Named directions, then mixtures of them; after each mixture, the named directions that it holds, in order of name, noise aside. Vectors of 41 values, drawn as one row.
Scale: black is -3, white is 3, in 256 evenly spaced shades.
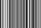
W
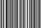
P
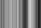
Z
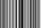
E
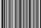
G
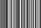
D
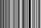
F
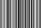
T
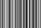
G, W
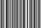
P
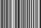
D, G, T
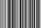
D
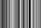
D, F, G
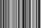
F, Z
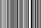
F, G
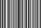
P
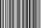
F, W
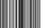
E
